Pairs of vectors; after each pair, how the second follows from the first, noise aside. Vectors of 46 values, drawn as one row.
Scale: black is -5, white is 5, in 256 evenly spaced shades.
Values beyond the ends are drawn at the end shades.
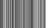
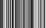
scaled up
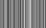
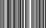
scaled up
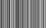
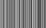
wrapped around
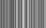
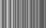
wrapped around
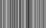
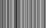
wrapped around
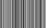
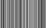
wrapped around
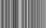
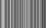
wrapped around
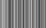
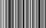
scaled up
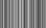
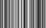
scaled up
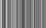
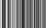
scaled up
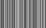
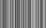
wrapped around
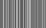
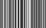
scaled up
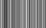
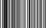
scaled up
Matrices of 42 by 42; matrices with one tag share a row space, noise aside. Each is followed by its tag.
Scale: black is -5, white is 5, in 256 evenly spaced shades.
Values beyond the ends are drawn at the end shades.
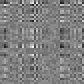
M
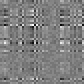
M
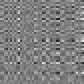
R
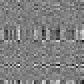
R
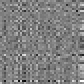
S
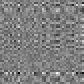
R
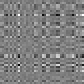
R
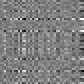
S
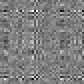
M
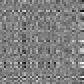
S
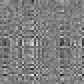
M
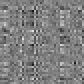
M
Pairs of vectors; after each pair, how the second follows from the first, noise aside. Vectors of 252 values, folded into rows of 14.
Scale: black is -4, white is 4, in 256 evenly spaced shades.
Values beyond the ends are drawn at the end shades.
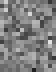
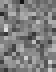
reversed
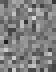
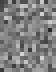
reversed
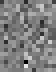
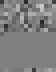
partly zeroed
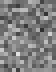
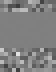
partly zeroed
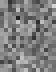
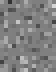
partly zeroed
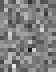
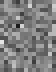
wrapped around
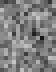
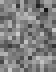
wrapped around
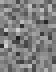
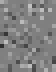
partly zeroed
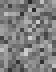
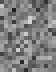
reversed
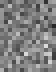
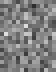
wrapped around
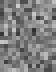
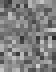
reversed
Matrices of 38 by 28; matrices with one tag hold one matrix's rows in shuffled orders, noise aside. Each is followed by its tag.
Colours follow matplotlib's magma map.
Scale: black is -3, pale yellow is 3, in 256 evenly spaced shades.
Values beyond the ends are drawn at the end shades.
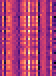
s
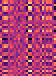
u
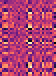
u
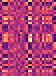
u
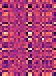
u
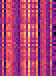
s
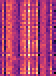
s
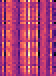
s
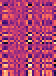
u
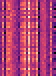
s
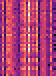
s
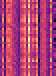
s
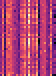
s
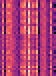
s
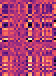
u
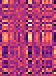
u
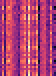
s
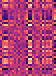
u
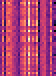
s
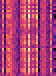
s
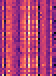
s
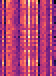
s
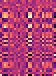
u
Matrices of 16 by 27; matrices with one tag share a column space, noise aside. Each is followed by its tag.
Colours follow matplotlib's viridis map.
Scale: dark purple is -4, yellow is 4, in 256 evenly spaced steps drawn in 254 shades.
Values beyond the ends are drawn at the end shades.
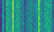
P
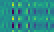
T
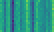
P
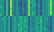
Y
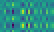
T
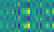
T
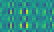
T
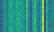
P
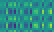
T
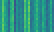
P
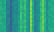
P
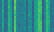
P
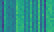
P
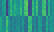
Y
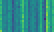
P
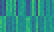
Y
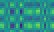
T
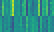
Y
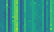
P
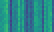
P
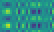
T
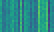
P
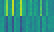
Y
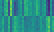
Y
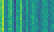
P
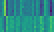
Y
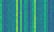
P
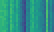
P
